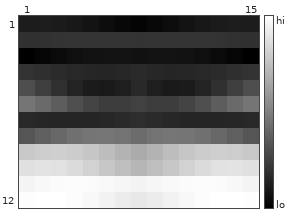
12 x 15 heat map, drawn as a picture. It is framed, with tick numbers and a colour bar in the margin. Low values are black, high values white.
The field climbs toward the bottom. The left and right halves mirror each other. Overall the values sit about 40% of the way up the scale. Streaks run across, left to right.
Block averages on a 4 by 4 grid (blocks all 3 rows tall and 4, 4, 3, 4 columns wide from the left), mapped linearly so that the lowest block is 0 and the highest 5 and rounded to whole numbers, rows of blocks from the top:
0000 | 1001 | 2222 | 5555
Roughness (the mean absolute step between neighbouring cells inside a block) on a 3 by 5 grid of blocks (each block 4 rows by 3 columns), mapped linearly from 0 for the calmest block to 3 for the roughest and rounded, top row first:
1 1 1 1 1 / 3 2 2 2 3 / 0 0 1 0 0
